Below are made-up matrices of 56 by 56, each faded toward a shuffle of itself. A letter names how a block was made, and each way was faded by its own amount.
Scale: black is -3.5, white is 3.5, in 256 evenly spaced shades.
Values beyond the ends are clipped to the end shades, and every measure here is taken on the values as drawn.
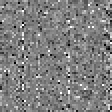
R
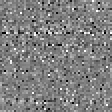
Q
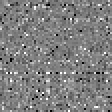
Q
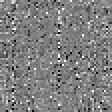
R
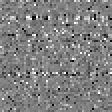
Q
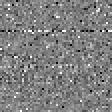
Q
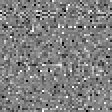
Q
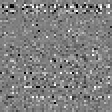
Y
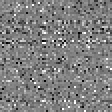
Q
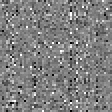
R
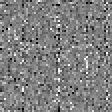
R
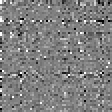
Y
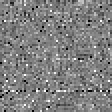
Q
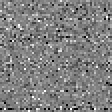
Q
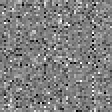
R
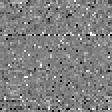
Q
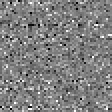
Q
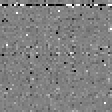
Y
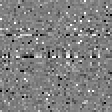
Q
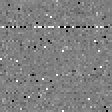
Q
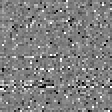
Q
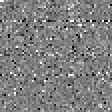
Q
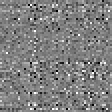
Y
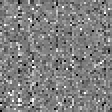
R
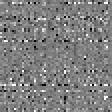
Y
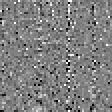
R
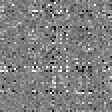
Y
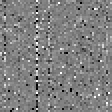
R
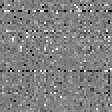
Y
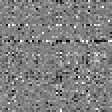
Y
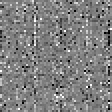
R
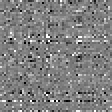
Y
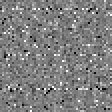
Q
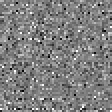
Q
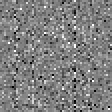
R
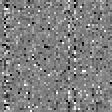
R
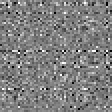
Y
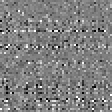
Y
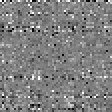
Y
